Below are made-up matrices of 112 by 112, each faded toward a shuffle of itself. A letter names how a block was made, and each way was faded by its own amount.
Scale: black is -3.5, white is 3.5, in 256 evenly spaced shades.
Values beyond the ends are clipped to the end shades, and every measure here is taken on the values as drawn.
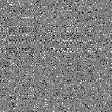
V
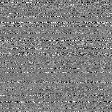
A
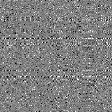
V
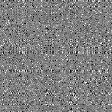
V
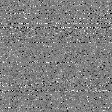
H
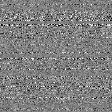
A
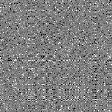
V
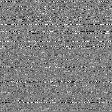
A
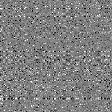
V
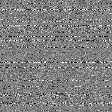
A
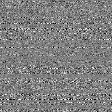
A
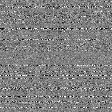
A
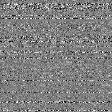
A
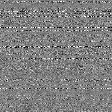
A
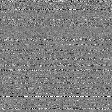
A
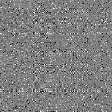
V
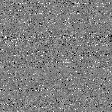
H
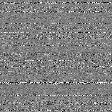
A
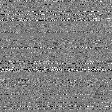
A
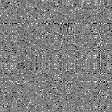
V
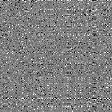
V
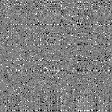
V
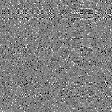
V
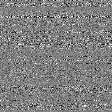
A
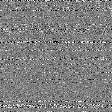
A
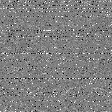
H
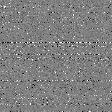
H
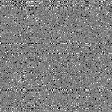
V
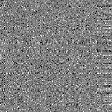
V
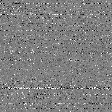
H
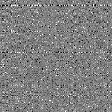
V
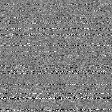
A
